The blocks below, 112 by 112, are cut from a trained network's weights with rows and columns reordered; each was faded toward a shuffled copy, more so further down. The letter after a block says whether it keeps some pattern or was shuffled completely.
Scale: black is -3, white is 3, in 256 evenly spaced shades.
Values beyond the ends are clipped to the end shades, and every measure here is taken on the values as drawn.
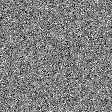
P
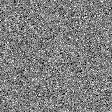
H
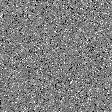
P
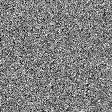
P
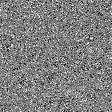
P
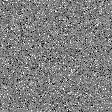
P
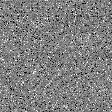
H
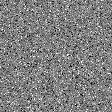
P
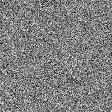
H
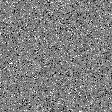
P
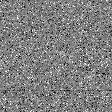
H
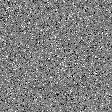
P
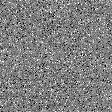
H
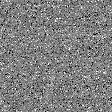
H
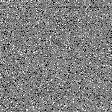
H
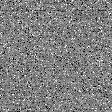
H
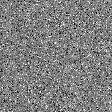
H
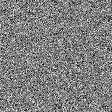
H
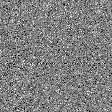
H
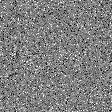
P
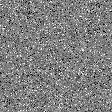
P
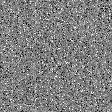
H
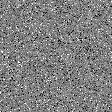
P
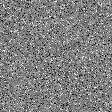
P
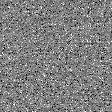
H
